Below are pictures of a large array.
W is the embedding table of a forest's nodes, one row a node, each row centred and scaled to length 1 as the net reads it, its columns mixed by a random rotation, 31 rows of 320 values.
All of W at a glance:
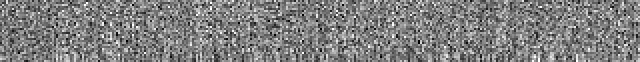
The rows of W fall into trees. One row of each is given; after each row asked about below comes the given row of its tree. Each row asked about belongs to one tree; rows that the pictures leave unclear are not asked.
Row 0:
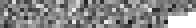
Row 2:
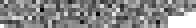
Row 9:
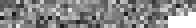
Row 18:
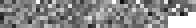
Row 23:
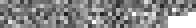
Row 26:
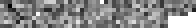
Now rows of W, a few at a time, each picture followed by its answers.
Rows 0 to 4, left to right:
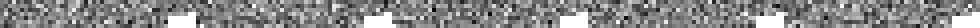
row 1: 9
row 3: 26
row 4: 9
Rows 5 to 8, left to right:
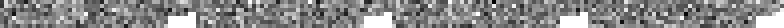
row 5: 0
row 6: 18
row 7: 0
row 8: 2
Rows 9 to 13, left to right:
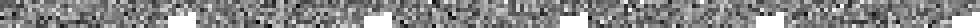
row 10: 23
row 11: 18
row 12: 18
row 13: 9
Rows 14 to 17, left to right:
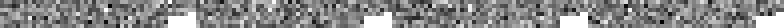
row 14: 2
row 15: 0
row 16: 26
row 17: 18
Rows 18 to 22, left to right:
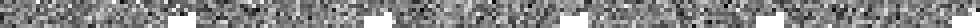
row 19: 26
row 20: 0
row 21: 0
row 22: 26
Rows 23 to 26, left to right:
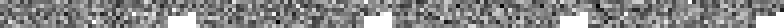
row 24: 2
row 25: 2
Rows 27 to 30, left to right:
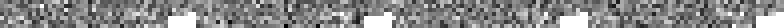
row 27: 23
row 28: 23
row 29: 23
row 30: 23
